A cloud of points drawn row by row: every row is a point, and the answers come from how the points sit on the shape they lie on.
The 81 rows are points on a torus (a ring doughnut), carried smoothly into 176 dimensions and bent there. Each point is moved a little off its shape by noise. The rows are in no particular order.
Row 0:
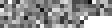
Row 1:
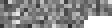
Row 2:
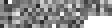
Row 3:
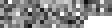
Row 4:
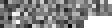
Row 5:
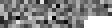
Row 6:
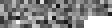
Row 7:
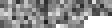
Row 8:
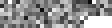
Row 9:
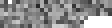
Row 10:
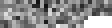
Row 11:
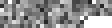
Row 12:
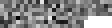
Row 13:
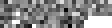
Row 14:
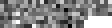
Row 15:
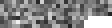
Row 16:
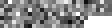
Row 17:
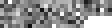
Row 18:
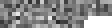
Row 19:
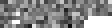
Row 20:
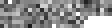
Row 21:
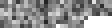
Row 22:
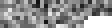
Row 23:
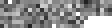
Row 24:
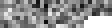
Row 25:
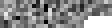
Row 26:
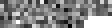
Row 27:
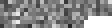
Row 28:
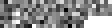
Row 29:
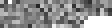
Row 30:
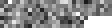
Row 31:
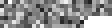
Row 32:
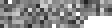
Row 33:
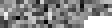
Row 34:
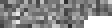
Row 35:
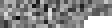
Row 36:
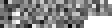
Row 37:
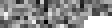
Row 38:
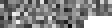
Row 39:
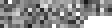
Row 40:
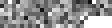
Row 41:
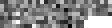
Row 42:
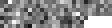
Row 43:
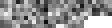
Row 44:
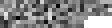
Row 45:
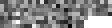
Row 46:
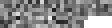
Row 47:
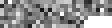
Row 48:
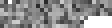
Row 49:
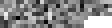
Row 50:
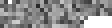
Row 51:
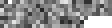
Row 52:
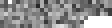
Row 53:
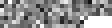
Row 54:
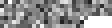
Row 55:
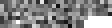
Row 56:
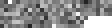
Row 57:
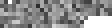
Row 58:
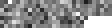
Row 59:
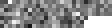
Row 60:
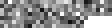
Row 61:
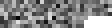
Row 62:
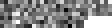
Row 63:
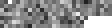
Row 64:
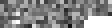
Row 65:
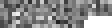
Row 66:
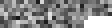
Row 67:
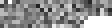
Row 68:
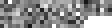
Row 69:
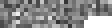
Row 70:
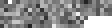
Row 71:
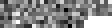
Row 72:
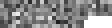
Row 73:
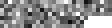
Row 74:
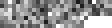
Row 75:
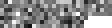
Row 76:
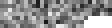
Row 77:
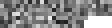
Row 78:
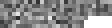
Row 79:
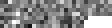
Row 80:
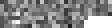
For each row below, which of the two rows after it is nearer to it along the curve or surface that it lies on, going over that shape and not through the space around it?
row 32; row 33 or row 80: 80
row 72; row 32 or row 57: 32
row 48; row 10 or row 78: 10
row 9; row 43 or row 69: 43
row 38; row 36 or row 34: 36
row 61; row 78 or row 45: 45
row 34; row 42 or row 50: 42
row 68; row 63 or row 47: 47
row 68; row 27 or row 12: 27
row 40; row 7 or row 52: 7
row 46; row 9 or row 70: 70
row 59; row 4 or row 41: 41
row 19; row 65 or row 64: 64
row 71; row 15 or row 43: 15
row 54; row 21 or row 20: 21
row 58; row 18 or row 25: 18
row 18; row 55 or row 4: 4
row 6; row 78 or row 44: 44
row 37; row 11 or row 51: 11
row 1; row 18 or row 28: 18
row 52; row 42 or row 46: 42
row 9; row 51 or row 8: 51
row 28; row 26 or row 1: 26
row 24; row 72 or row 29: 29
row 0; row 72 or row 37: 37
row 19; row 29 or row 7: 29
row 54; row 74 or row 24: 74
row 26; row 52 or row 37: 37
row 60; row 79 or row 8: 79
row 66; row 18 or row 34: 34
